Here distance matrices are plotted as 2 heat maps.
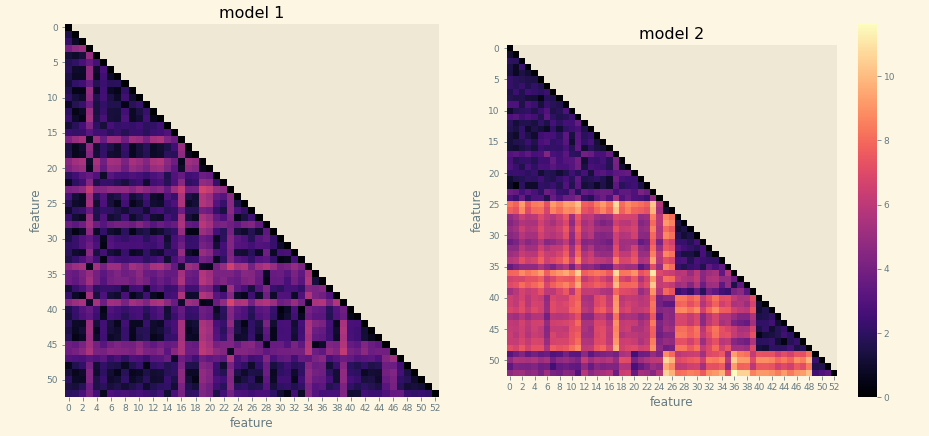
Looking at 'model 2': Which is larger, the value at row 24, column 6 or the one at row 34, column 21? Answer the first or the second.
the second
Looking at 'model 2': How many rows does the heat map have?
53
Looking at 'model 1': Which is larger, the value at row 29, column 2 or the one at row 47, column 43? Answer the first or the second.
the second
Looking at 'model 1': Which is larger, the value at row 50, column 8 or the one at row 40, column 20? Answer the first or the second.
the second
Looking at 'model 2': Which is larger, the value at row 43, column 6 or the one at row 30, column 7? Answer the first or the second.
the second
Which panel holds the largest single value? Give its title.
model 2
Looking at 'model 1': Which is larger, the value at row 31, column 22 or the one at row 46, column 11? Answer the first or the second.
the second
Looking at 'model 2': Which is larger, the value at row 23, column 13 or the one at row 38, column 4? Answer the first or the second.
the second
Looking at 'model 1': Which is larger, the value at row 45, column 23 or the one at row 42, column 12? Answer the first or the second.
the first
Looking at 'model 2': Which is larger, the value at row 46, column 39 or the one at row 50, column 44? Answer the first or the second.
the second
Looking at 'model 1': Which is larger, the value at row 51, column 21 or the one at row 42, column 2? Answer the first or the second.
the first
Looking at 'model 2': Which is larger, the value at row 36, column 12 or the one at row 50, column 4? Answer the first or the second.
the first
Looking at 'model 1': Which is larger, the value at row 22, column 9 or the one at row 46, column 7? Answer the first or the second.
the second
